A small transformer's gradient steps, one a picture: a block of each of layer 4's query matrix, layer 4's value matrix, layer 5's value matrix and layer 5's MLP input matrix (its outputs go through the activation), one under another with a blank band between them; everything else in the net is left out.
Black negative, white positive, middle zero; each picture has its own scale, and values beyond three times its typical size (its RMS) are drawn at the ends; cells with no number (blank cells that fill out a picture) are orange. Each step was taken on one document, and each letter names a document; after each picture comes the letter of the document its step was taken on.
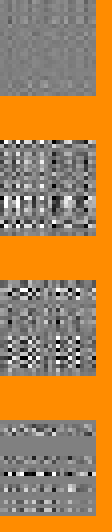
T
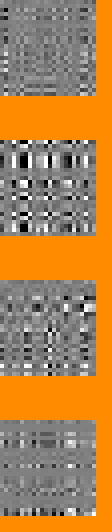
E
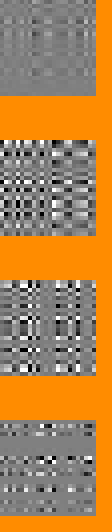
T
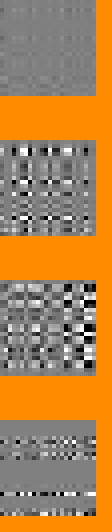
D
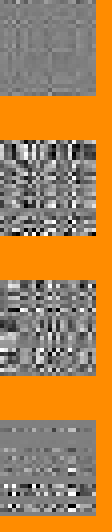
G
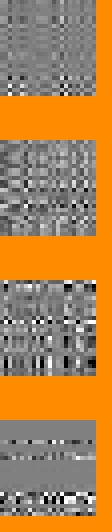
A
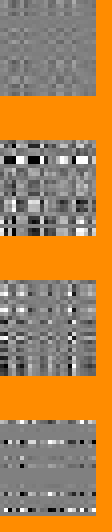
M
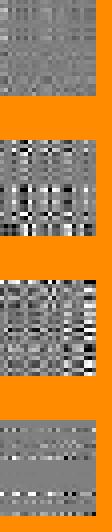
D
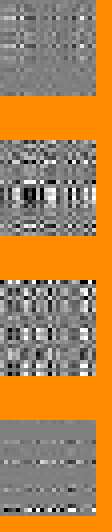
E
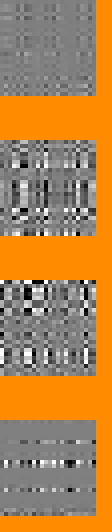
E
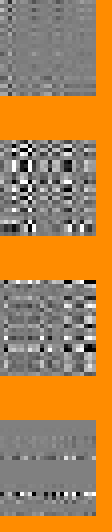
D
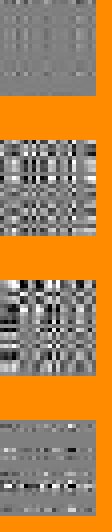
G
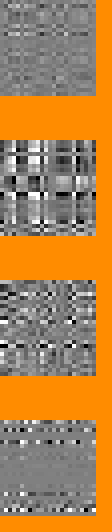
M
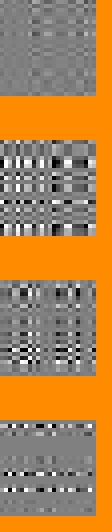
T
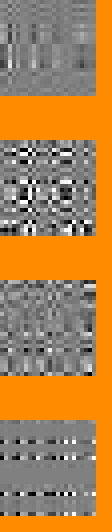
D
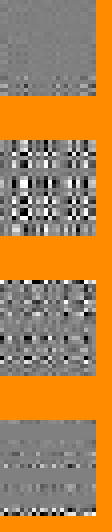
E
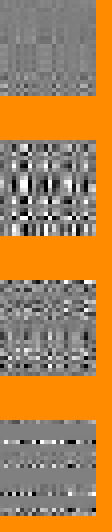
E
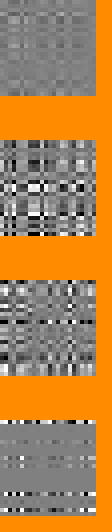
M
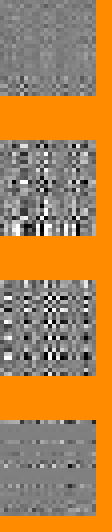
E
